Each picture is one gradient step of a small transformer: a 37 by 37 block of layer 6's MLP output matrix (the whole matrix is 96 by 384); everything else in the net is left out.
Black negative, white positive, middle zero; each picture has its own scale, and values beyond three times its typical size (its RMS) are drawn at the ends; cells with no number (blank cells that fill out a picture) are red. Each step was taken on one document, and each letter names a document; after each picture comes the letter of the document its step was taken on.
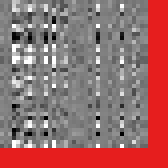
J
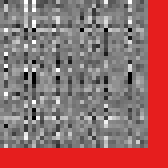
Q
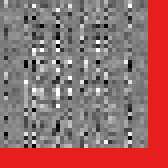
Q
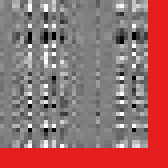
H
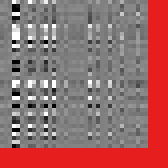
J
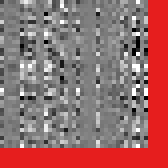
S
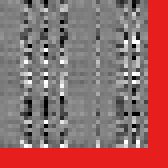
H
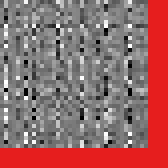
Q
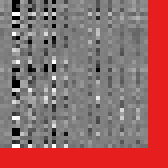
J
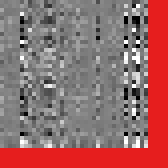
S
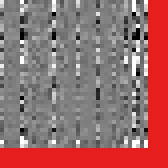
S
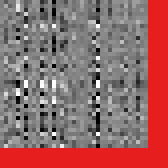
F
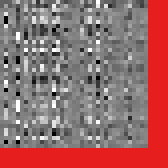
Q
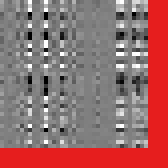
H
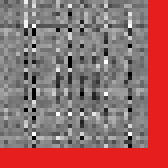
Q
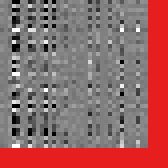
J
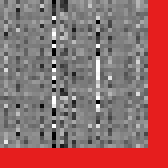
F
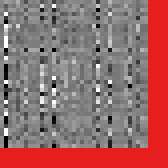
F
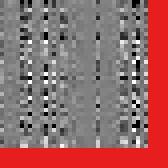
H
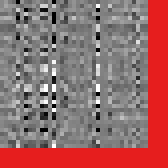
F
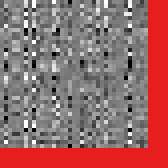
Q
